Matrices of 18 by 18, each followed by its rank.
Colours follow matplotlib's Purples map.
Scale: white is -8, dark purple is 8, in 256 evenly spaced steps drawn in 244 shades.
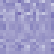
three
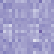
three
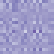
three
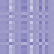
one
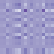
one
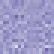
three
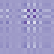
one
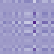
one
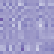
three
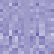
three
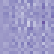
three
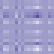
one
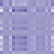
one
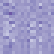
three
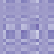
one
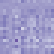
three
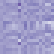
three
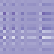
one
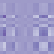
one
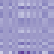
one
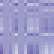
one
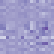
three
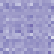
three
